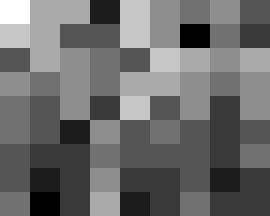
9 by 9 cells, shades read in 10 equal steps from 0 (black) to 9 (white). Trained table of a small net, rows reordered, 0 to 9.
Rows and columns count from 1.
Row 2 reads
7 6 3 3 7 5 0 4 2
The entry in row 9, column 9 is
2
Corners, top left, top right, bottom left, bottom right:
9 3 4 2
